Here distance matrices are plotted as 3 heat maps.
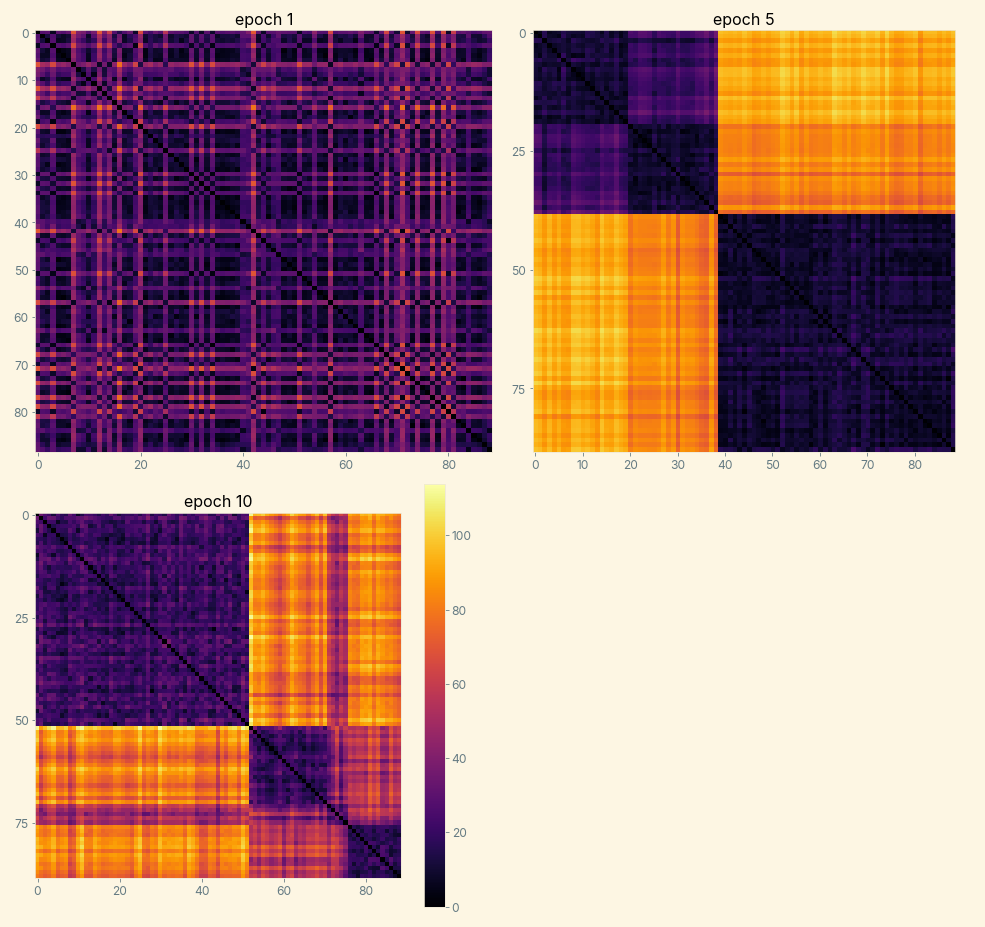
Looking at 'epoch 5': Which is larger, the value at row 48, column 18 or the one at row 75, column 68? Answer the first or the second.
the first
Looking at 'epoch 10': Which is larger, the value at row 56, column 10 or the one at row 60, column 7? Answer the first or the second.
the first
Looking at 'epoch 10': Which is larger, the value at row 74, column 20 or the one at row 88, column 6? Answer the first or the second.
the second
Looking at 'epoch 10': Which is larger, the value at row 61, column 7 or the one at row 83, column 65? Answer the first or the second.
the first
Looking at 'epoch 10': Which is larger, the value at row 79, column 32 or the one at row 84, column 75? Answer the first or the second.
the first
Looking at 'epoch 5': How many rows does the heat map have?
89
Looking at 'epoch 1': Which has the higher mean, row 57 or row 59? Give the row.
57
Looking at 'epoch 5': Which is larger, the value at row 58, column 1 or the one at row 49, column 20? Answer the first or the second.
the first
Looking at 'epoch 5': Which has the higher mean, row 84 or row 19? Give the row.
19
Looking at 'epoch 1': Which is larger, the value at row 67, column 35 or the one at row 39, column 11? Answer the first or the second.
the second
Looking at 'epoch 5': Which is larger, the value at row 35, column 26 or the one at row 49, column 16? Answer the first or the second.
the second
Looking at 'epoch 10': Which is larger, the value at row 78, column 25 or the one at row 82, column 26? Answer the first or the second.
the first
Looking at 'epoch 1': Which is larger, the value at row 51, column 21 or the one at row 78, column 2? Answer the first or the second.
the first
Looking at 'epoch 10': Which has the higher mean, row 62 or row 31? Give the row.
62
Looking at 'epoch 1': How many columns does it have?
89
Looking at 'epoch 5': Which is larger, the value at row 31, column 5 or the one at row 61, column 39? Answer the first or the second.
the first
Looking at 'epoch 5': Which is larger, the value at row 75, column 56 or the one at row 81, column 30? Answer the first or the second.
the second
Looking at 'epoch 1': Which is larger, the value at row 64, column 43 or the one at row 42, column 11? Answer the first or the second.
the second
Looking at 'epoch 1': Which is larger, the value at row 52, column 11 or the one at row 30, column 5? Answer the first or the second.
the second
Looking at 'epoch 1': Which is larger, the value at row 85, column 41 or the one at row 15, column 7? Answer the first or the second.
the second
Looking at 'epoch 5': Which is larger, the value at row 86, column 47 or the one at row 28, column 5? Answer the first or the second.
the second
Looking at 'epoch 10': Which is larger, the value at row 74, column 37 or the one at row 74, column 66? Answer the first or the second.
the first
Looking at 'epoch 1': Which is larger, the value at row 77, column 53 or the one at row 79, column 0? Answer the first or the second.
the second
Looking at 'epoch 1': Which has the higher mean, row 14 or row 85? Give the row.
14
